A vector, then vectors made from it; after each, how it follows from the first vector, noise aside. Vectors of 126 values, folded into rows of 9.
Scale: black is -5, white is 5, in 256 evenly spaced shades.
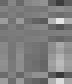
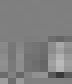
partly zeroed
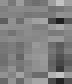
negated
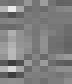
wrapped around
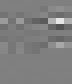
partly zeroed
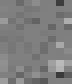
partly zeroed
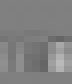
partly zeroed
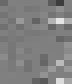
partly zeroed
